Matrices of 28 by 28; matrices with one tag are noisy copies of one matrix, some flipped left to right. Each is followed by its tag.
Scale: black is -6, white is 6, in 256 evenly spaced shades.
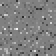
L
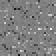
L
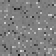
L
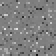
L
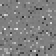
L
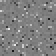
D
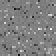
L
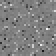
D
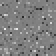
L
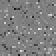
L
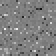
L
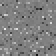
L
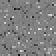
L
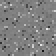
D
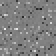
L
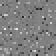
L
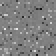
L
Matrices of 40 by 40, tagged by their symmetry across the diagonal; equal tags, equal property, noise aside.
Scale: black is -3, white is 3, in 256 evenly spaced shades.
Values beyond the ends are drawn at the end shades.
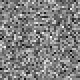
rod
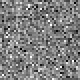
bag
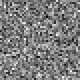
rod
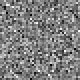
bag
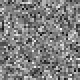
bag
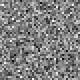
rod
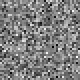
bag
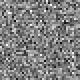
rod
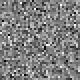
bag
